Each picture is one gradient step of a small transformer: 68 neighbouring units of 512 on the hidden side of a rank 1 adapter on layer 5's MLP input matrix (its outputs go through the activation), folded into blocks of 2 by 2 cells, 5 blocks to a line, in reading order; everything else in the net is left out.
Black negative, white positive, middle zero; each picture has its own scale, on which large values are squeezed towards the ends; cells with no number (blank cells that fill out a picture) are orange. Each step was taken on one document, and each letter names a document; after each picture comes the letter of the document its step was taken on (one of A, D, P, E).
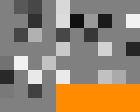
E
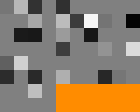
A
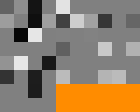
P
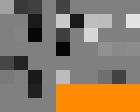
A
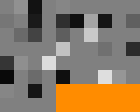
E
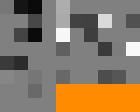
A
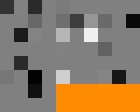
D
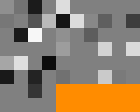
P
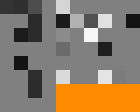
D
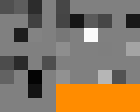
D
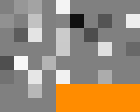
E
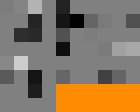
A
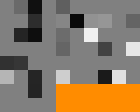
A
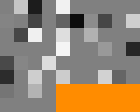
E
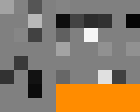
D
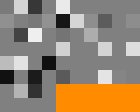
P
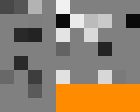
D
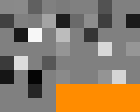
P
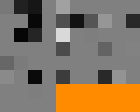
A
